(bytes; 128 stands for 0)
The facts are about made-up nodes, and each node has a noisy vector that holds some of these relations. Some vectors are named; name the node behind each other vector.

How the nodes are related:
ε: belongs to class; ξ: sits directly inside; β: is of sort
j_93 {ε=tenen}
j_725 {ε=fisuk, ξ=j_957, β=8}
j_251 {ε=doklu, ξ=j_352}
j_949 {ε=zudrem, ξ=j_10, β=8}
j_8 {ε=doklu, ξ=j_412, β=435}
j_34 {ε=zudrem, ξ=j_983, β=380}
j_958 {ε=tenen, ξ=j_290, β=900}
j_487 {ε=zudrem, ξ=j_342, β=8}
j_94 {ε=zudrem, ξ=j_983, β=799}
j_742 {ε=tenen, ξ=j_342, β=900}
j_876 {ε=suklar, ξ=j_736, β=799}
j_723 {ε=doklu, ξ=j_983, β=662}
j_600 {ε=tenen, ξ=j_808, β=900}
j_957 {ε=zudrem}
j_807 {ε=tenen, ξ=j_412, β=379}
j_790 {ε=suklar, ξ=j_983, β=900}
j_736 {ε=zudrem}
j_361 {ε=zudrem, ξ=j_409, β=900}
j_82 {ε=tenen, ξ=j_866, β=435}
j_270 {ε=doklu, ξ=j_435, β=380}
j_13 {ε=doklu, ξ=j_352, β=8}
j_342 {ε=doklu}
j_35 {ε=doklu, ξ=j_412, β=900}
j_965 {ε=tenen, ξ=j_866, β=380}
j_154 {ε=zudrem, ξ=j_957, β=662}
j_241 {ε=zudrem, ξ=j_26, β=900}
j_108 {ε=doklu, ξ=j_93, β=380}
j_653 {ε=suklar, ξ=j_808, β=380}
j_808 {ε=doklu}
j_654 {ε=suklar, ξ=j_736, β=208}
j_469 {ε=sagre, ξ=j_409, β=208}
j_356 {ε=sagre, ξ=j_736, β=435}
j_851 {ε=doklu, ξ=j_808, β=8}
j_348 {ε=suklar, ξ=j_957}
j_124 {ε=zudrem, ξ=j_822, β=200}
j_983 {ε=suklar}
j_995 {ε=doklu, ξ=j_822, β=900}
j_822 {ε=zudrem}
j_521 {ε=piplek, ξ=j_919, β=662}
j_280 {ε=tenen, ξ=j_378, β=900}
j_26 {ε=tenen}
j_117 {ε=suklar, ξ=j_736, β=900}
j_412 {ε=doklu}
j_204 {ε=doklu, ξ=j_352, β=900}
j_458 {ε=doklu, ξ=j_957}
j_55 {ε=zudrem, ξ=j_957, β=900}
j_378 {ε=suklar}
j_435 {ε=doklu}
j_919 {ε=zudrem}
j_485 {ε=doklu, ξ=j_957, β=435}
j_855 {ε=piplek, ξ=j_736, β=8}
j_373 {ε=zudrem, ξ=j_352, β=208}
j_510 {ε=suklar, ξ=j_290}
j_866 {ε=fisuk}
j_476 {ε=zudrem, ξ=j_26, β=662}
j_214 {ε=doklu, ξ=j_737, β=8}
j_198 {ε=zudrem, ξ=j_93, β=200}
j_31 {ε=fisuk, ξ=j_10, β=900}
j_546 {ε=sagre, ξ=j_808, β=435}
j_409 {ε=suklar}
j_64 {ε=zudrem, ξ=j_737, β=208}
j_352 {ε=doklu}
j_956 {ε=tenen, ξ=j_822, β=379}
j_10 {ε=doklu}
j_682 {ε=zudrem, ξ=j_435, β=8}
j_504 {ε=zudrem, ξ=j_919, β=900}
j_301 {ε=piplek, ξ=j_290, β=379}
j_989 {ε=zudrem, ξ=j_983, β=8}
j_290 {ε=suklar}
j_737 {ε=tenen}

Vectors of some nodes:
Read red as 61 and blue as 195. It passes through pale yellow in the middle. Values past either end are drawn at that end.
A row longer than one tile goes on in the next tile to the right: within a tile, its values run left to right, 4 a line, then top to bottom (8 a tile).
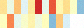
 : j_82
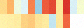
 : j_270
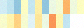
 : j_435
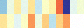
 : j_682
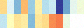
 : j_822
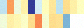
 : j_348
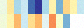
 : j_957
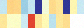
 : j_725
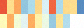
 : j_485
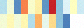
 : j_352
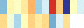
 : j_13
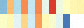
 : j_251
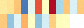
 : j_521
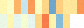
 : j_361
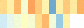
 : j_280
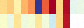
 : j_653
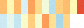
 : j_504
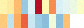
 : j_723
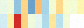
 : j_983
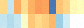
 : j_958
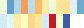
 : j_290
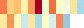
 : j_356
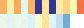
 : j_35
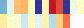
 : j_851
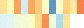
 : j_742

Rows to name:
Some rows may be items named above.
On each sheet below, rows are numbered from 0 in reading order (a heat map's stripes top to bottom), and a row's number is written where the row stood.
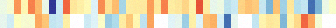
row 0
j_31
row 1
j_600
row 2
j_204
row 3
j_822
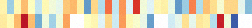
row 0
j_94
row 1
j_251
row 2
j_290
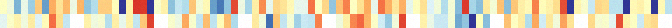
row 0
j_919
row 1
j_851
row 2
j_10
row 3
j_373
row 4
j_34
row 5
j_807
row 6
j_855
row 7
j_725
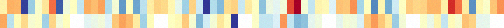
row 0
j_154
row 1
j_55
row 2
j_412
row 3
j_301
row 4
j_55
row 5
j_117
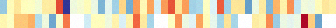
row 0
j_989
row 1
j_919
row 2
j_485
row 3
j_736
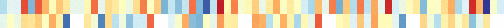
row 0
j_510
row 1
j_373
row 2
j_808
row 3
j_198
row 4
j_251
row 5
j_13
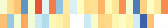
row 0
j_476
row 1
j_790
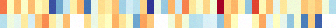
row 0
j_995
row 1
j_949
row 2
j_546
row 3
j_8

